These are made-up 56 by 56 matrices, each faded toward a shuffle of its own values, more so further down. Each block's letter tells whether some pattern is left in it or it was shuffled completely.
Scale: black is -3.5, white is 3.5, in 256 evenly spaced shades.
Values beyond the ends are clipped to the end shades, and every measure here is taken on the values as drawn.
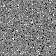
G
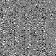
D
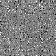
D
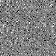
D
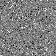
G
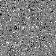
D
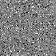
D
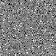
D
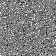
G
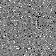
D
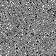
G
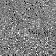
D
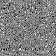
D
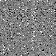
D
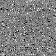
D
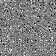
D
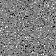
D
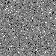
G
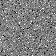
G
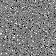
G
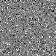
D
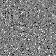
D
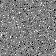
G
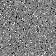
G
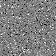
G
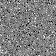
G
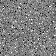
G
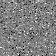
D
